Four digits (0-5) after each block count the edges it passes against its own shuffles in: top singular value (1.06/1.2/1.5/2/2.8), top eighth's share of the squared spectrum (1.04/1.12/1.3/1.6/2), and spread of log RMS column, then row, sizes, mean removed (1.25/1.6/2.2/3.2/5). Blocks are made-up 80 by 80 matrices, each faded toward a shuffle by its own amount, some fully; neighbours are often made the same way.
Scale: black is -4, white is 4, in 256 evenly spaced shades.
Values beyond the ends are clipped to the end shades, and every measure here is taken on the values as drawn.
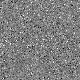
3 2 0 0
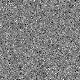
3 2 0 1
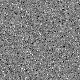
0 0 0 0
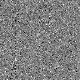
1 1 2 0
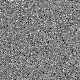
0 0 0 0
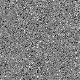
1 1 2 0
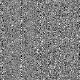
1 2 3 0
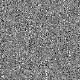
1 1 3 0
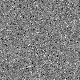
0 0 0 0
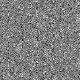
1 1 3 0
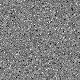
0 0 0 0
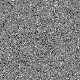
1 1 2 0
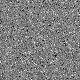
0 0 0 0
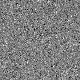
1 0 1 0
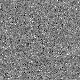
0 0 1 0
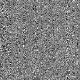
1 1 3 0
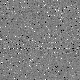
2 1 0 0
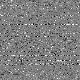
2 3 0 3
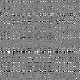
4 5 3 4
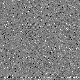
3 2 0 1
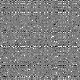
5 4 2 3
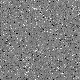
1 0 0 0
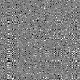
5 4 2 2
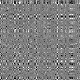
5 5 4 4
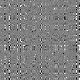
5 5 3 3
